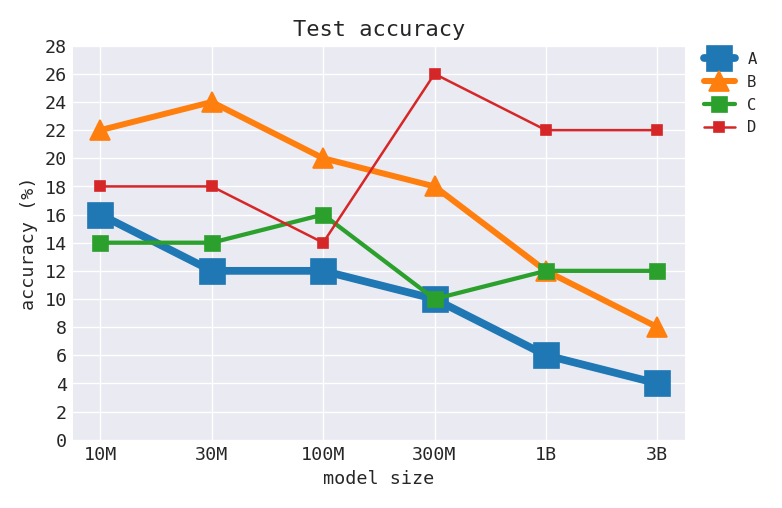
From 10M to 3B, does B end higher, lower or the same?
lower
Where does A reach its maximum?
10M
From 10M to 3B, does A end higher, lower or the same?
lower
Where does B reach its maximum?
30M
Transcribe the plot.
Title: Test accuracy
x-axis: model size, ticks 10M 30M 100M 300M 1B 3B
y-axis: accuracy (%), ticks 0 2 4 6 8 10 12 14 16 18 20 22 24 26 28
Legend: A, B, C, D
Values:
A: 16 12 12 10 6 4
B: 22 24 20 18 12 8
C: 14 14 16 10 12 12
D: 18 18 14 26 22 22
